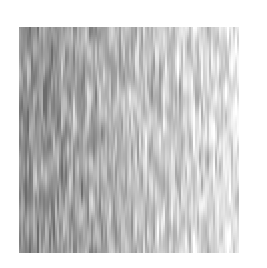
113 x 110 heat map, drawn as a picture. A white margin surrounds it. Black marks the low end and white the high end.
Grain: streaks running down. Average level on the scale: 70%. Slope: up to the right.
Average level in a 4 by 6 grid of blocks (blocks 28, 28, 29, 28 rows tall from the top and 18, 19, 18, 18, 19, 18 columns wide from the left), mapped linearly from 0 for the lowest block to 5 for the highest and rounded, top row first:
0 1 2 3 4 5 / 0 1 2 3 4 5 / 0 1 2 3 4 5 / 0 1 2 3 4 5
